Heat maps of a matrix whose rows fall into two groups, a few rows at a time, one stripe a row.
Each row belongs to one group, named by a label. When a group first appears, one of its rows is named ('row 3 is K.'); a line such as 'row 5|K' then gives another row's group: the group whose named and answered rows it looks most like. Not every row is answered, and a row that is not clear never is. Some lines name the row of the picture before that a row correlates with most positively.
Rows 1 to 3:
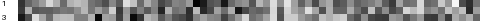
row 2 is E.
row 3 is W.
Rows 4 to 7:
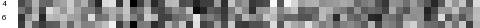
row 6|W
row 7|E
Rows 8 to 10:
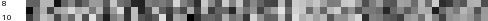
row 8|E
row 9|W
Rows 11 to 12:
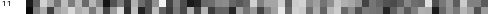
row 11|W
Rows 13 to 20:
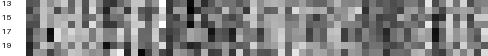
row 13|W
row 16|W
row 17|W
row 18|W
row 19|W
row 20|E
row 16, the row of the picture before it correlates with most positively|11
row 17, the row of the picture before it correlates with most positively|12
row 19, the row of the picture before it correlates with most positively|11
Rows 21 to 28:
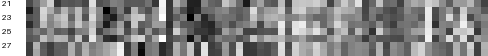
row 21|E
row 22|W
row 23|W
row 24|W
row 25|E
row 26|W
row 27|E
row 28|E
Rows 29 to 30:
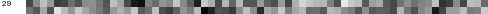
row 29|E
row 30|W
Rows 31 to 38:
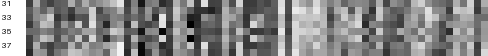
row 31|E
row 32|E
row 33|E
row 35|E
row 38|E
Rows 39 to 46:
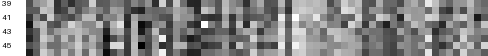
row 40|E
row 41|E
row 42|E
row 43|W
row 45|E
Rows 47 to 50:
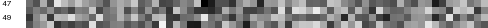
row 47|W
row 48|E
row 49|W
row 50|E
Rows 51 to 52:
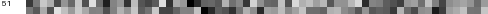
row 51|E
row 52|W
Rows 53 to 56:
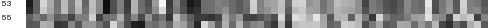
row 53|W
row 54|W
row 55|E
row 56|E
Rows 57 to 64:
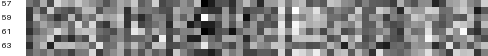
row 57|W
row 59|E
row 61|W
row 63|W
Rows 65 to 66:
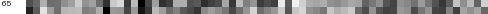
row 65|E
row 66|W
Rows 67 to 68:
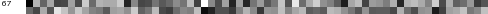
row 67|E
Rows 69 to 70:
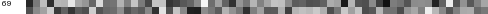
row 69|W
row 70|E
